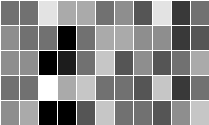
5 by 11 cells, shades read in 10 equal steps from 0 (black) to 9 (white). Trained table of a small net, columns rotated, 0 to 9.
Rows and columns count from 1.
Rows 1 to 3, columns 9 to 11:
8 2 4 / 5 2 3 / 3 4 6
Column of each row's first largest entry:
3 6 6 3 6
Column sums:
23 23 21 13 24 28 22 20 26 15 24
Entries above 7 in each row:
2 0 0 1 0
